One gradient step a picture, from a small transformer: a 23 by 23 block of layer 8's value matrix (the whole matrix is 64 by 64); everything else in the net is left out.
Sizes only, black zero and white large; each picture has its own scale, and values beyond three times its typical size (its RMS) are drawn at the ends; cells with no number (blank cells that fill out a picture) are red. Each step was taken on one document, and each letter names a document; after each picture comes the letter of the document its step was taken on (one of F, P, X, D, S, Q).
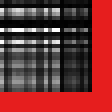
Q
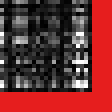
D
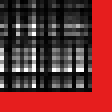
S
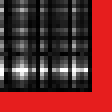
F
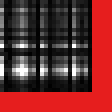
F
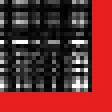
D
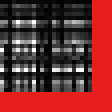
S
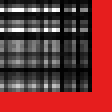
Q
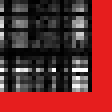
D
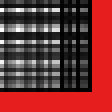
Q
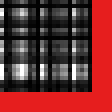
F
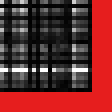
F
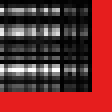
Q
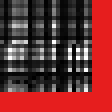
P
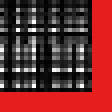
S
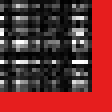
D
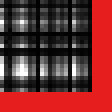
F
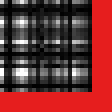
F
